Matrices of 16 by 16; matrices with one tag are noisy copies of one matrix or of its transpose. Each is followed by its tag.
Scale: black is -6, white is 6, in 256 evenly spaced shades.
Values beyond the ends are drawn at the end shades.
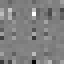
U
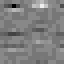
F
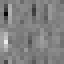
F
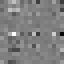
U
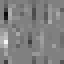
F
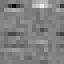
F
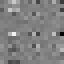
U
